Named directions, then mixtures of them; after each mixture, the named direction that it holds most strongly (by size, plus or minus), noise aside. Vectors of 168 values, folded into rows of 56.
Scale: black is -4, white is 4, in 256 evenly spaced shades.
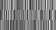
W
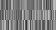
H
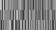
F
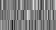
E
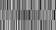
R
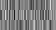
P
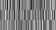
P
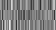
R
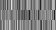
R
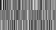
E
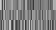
F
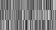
H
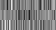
R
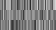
W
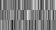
E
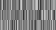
E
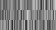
E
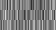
P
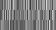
W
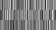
W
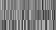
H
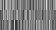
F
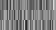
H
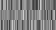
E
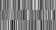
E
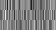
P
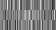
R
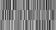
W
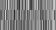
W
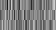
P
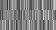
H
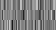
E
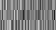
F
